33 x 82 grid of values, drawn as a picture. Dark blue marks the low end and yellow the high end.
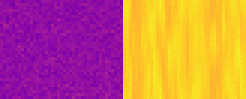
The table splits into one row of 2 panels. Panel 1,1: low, fine-grained, faint in contrast. Panel 1,2: very high, streaked downward, faint in contrast.
